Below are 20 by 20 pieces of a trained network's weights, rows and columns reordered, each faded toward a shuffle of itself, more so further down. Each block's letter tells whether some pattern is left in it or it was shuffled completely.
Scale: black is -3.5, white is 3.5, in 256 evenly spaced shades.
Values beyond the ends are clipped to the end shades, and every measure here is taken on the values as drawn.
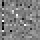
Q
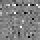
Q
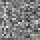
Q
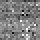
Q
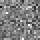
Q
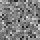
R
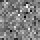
R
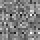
Q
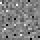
R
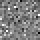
R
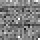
Q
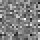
Q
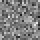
R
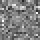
Q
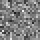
R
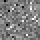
R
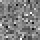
R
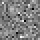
R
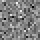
R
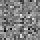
Q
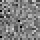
Q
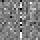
Q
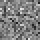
R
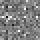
Q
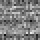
Q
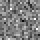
R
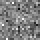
R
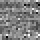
Q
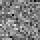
R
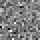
R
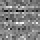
Q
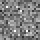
R
